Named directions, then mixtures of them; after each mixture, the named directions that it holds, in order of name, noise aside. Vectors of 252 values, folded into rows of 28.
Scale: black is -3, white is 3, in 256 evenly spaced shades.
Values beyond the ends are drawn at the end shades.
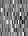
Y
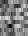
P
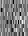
Y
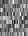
P, Y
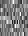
P, Y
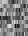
P, Y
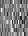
Y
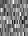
P, Y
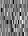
Y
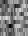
P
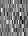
Y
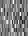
Y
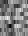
P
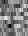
P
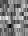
P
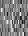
Y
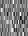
Y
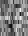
P, Y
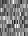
P, Y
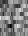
P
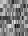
P, Y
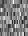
P, Y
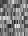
P, Y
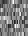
P, Y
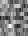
P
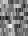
P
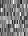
P, Y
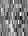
P, Y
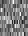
P, Y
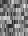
P, Y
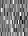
Y
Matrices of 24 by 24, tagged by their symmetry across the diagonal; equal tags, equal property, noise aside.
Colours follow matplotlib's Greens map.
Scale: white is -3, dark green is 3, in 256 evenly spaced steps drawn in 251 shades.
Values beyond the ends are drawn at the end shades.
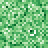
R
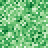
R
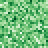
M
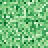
M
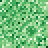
R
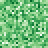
M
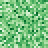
M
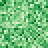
R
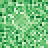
R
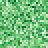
M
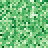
M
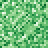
R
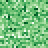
M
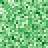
R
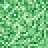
R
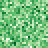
M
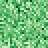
M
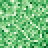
R
